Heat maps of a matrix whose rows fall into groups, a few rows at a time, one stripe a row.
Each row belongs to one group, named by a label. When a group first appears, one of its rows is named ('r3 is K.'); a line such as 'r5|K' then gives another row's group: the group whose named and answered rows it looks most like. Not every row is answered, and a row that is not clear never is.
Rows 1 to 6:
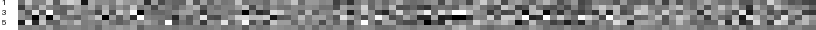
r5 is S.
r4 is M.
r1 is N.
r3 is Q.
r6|Q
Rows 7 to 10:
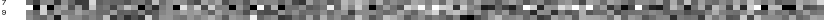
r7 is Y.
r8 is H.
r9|Q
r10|M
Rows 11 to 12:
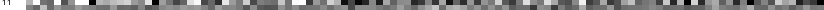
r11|N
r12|Q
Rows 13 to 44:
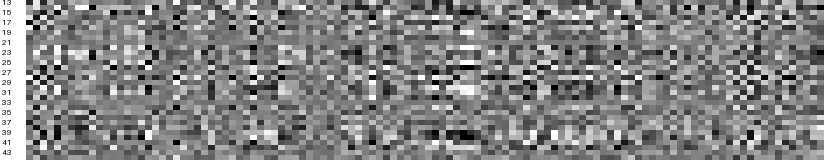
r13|S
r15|M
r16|H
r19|Q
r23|N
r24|N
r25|Q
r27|S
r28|H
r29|S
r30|Q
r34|H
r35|N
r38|Y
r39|M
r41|H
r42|Q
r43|Y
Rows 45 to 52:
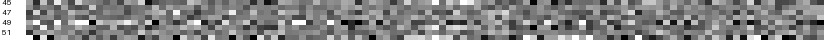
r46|Y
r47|S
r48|Y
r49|N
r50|Q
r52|H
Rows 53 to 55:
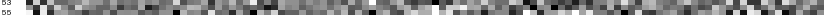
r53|S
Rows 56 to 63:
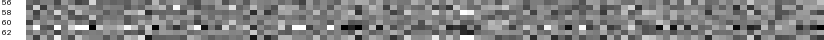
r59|Y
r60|S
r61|N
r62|M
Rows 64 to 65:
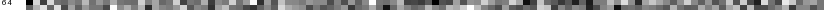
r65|Q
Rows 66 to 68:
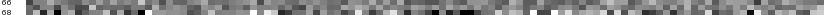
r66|S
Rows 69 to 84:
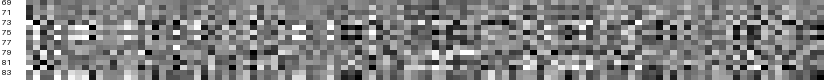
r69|M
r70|S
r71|S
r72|S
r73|H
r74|N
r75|S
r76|N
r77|M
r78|S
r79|Q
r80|H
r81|M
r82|H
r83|N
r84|N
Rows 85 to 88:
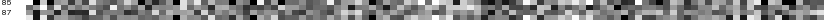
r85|H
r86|Q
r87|Y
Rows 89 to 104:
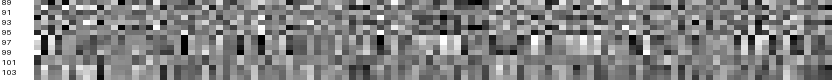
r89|M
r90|N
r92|S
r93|N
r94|M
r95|S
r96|H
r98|H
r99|H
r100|S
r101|S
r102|N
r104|N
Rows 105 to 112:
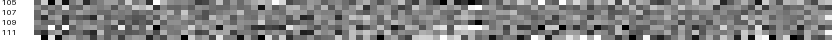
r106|Q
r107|S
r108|Y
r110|Q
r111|Y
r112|H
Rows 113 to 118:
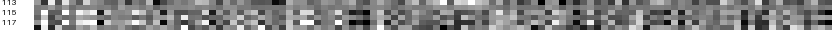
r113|Q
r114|Q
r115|N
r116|S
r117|N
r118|S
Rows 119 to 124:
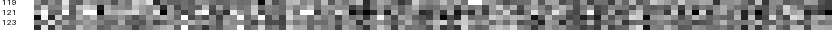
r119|Q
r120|N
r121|N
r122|S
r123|Q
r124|S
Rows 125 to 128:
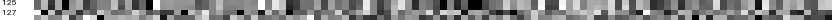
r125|M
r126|M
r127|H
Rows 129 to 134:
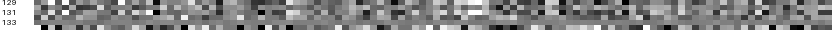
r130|Y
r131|Q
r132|S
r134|H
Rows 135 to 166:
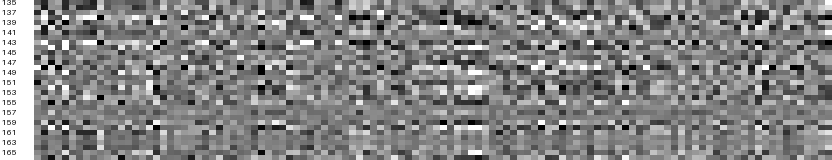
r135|Y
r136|Y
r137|S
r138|N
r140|H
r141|Y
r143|N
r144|Q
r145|M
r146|S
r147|M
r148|H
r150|Y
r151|S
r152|Q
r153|Q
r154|N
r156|Y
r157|Q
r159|M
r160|Q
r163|Y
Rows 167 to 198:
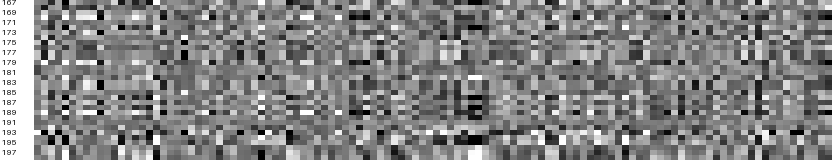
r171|M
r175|H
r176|Y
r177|H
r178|H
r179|N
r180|S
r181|S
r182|Q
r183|N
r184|N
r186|M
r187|N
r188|M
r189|N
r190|M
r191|Y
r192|Q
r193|H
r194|M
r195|M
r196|Q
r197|Q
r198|Q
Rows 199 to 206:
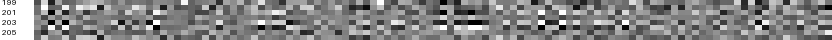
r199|S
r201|M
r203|M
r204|Q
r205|Y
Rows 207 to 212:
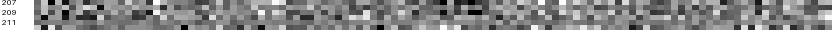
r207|M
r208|N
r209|M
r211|Y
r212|H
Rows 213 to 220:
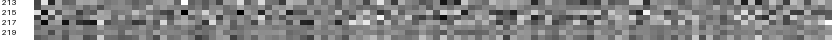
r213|S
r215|H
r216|S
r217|Y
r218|Y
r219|M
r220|Y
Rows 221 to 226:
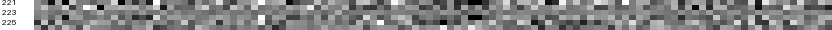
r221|M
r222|N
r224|M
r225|S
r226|Q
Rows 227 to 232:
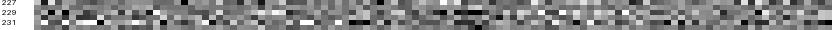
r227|H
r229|M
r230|Y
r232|M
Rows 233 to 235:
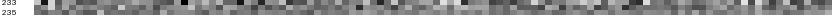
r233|H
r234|Q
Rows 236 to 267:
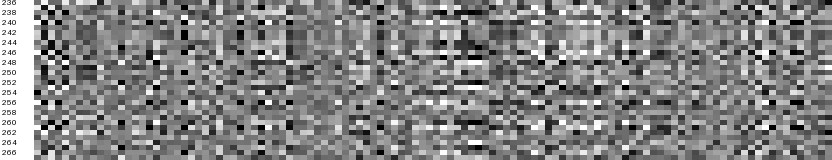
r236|N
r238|M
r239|S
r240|H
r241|Y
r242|H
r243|H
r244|M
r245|M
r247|M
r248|Q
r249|Y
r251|Y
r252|M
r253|Q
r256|H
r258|Y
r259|N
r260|M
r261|H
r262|N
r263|S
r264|Q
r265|M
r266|H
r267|Q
